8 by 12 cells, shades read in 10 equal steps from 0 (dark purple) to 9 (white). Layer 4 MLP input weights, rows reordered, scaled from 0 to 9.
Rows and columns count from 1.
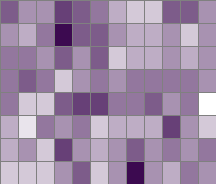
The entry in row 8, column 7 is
5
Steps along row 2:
up down down up same up up same down up down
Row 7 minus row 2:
1 -1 3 2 2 3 0 -3 -1 -1 -2 -1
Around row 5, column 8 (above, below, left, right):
4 6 4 3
